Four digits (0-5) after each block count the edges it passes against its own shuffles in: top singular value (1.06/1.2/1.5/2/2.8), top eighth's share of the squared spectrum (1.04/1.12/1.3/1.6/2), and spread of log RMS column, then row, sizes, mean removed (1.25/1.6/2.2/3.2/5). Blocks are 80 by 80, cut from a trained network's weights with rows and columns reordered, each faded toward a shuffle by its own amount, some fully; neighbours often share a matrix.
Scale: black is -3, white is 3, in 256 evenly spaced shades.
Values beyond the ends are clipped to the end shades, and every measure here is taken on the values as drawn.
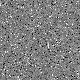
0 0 0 0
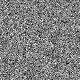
1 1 0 0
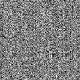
3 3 1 2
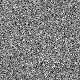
0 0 0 0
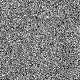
0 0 0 0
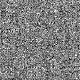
2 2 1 1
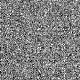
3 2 0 1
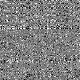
4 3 0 3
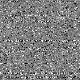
3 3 0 3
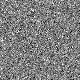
0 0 0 0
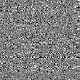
3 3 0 3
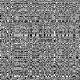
4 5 2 3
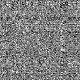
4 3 1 2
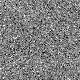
0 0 0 0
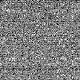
3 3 1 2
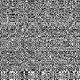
4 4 2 3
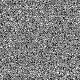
2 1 0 0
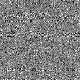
3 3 0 2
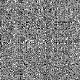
3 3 1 2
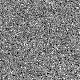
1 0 0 0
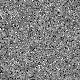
1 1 0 0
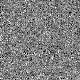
2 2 0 1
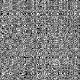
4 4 2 3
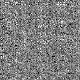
3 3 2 2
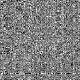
3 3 1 2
